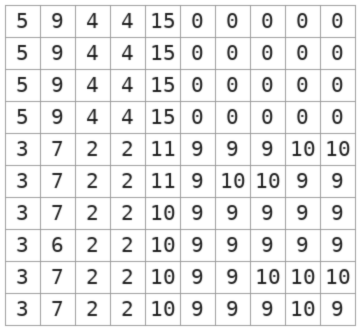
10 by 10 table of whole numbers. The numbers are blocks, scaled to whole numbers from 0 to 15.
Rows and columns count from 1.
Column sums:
38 77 28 28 122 54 55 56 57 56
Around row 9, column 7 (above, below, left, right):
9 9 9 10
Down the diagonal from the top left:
5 9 4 4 11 9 9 9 10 9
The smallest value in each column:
3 6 2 2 10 0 0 0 0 0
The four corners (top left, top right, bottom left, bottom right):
5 0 3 9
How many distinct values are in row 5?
6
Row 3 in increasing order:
0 0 0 0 0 4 4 5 9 15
